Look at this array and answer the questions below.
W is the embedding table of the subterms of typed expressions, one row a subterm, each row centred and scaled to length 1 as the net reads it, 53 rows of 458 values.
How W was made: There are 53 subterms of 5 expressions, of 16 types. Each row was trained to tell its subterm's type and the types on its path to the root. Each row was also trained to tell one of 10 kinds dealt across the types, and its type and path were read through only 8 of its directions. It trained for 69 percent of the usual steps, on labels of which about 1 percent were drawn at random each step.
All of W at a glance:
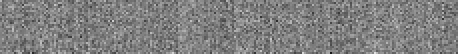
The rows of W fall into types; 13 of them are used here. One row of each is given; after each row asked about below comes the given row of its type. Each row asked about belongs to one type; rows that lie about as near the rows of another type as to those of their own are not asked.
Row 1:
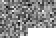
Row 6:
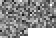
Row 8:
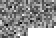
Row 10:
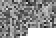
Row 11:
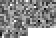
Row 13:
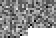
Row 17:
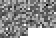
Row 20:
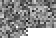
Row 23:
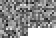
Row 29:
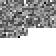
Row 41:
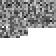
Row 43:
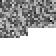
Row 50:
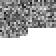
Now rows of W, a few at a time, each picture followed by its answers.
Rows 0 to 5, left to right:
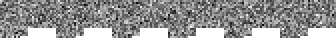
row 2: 41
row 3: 10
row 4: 6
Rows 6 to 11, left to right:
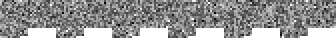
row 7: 17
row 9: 23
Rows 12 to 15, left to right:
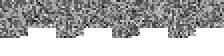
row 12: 43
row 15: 41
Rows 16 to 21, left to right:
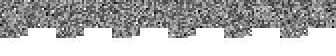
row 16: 11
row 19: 13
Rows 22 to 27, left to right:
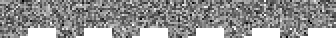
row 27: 6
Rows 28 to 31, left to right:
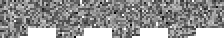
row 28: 11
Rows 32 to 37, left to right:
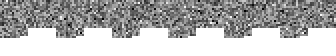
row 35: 20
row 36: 6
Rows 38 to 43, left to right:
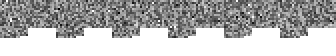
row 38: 11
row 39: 20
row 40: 8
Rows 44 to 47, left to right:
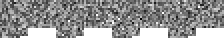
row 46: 8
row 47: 10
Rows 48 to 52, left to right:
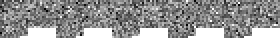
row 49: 1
